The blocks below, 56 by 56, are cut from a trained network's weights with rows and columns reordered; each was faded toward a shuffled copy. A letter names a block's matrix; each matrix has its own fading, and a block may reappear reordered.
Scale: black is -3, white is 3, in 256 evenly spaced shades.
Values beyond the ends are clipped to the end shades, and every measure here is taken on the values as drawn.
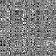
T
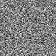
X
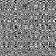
T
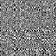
T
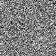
X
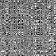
T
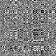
T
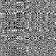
T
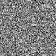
X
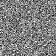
X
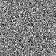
X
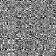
T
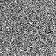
X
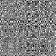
T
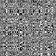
T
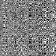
T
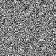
X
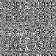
T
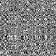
T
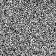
X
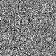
X
